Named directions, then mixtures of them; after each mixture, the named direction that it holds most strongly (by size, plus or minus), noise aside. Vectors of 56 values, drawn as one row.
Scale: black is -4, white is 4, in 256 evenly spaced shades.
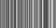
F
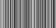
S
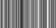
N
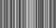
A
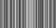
A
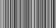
S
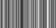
N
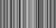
A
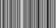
N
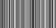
S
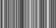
N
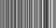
F
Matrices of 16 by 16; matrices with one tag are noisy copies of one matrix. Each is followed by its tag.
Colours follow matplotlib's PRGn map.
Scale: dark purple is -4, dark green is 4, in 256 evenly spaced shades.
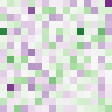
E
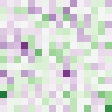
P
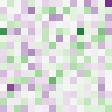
E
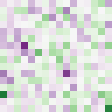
P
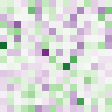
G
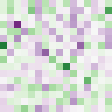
G
